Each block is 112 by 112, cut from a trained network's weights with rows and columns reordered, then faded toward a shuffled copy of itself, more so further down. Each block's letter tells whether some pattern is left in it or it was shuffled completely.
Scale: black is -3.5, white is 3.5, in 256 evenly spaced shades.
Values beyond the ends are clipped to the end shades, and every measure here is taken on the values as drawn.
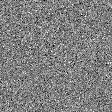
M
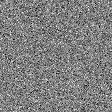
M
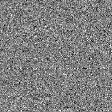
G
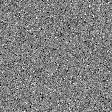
M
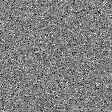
M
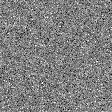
M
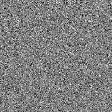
G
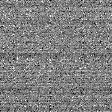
G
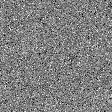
M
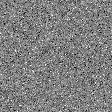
M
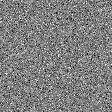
M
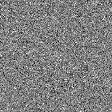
G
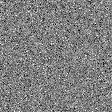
M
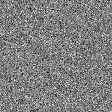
M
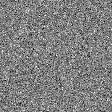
M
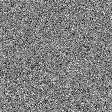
M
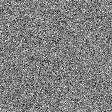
M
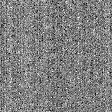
G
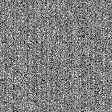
G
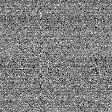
G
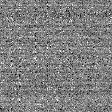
G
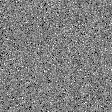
M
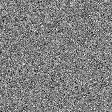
M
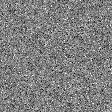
M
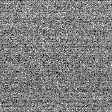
G
